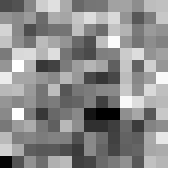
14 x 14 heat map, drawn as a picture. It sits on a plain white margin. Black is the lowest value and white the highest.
Mirror symmetry: none. Stripes: none. Ninth with the lowest average: bottom middle.
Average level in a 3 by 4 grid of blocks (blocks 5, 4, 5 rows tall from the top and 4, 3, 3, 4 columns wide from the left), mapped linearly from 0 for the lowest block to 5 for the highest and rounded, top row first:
3444 | 4225 | 3203
